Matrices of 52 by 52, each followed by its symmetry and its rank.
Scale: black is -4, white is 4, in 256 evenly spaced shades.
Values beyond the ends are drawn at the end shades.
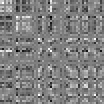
symmetric, rank three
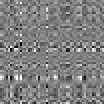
neither, rank three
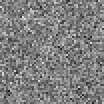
neither, full rank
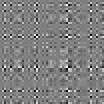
symmetric, rank two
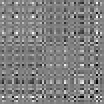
symmetric, rank two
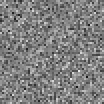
symmetric, full rank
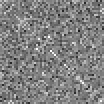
symmetric, full rank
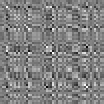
symmetric, rank three
